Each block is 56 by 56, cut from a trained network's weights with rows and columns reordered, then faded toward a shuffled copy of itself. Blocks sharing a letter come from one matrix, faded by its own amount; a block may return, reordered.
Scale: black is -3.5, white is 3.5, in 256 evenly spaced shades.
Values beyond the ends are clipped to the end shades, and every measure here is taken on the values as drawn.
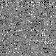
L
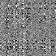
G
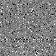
L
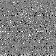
L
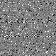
L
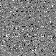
L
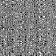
G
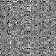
G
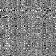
G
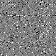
L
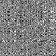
G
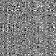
G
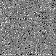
L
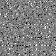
L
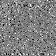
L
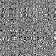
G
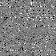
L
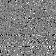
L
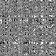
G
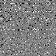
L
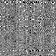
G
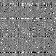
G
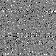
L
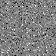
L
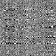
G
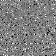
L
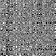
G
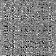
G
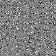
L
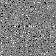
L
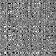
G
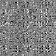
G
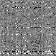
G
